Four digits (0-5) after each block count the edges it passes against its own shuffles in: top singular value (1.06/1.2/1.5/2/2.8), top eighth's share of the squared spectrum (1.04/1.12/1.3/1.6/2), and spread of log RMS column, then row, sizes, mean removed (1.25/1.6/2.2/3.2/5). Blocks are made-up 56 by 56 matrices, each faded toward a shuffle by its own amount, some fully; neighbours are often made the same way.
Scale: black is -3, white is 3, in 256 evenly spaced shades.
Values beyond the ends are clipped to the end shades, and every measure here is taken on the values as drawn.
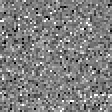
0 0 0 0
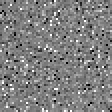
0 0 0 0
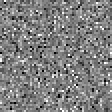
0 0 0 0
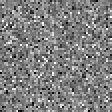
3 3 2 1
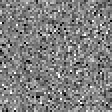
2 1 0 0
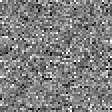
3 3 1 1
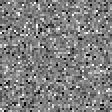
0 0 0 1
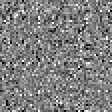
3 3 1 2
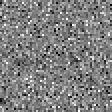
0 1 0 0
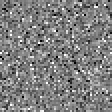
0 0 0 0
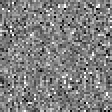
3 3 1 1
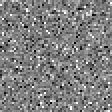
0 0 0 0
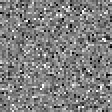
0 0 0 0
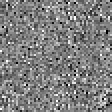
3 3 1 1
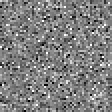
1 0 0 0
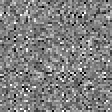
4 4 2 2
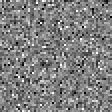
2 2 1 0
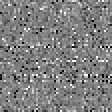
4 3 1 2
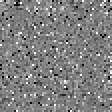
0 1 0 1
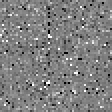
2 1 0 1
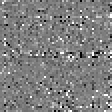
2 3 2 2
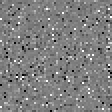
1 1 0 0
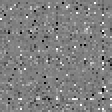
2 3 2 2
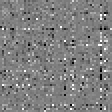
2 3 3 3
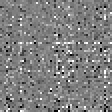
2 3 3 2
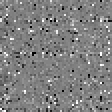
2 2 2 2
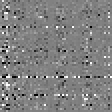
3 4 3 3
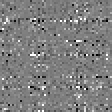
2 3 3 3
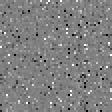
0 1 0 0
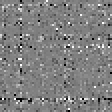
3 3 2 3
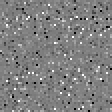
1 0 0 0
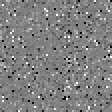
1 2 1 0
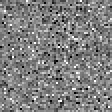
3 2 0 0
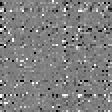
4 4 2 2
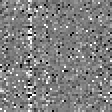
3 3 2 0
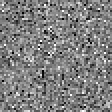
2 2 1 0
